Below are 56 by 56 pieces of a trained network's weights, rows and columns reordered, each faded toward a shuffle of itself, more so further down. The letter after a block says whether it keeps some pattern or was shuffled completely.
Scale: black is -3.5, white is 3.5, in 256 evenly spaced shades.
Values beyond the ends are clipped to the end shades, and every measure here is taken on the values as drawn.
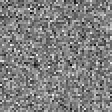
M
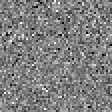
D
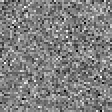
M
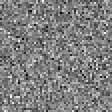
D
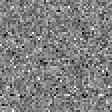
D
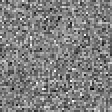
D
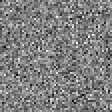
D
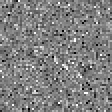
M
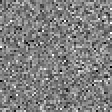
M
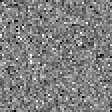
M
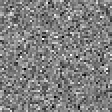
D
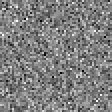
M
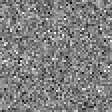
M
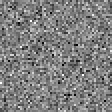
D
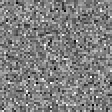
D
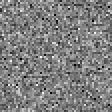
M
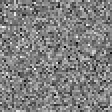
M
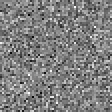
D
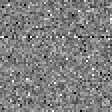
D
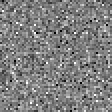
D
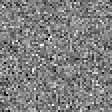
D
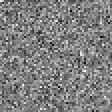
D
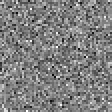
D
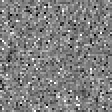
M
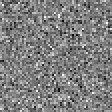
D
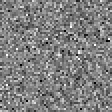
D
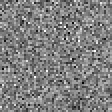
M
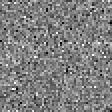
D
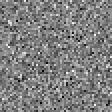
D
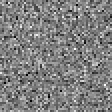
M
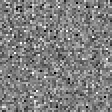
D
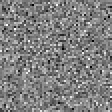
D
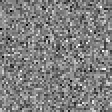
M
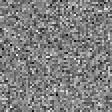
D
